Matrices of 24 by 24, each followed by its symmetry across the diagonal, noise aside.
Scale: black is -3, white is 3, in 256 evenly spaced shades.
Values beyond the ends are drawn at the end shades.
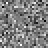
antisymmetric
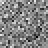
symmetric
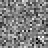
antisymmetric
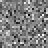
neither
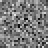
symmetric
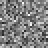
neither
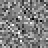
antisymmetric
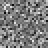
symmetric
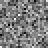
symmetric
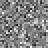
symmetric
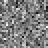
neither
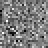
neither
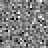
antisymmetric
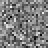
neither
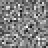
symmetric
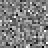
antisymmetric
